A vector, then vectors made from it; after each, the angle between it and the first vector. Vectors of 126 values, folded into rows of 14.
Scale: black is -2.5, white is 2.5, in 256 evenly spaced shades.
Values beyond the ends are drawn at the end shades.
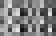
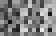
nearly opposite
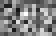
partly opposed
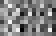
nearly parallel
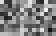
partly opposed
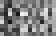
nearly opposite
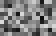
partly opposed
